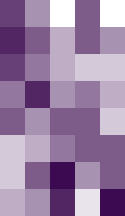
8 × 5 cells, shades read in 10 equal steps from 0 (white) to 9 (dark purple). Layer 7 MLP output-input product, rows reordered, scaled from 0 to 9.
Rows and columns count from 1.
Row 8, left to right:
3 4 8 1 9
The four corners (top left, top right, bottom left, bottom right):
7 0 3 9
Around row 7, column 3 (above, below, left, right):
5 8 6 4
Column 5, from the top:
0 4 2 3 2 6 6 9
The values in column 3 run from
0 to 9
